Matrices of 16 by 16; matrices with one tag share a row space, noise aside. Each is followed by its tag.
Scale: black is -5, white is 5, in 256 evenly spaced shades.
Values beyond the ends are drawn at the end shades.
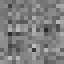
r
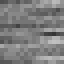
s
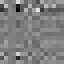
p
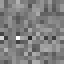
p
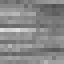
s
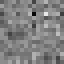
r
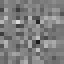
p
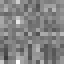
p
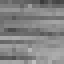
s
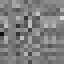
p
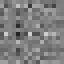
p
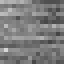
s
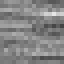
s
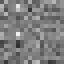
p
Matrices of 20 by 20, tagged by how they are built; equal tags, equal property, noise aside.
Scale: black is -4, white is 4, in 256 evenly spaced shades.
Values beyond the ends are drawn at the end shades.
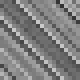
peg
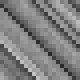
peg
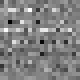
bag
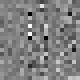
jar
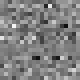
bag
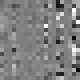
jar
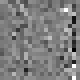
jar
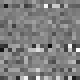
bag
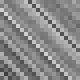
peg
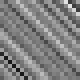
peg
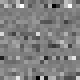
bag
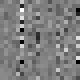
jar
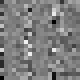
jar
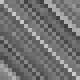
peg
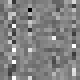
jar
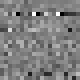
bag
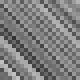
peg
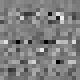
bag
